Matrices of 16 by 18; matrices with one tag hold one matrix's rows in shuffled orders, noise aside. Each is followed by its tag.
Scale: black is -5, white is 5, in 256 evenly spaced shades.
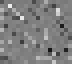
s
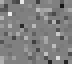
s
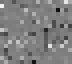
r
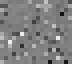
s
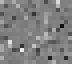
s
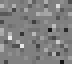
s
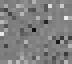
r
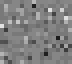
r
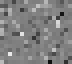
s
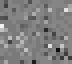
r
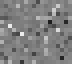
s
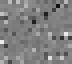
r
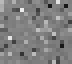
s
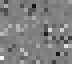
r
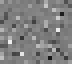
s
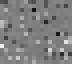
r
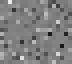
s
